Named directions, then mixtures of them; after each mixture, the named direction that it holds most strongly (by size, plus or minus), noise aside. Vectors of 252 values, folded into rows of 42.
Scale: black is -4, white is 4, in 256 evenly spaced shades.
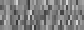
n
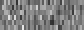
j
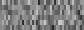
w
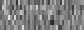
j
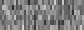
j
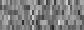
w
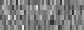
j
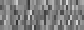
n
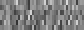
n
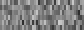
w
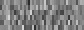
n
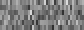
n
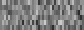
w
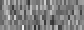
j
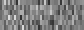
j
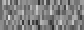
w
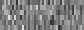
j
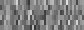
n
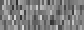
j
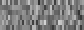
w
